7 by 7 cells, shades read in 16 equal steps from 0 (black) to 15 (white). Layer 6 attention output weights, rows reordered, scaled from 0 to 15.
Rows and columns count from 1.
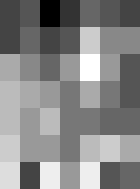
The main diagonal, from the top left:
4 6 6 7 7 12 6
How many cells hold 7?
5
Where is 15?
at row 3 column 5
